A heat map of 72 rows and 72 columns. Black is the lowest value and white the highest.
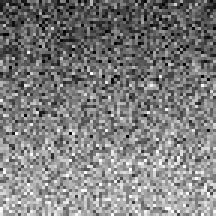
No regular stripes run through it. On average the colour sits 50% of the way up the scale. Fine speckle covers the field. Values rise toward the bottom.
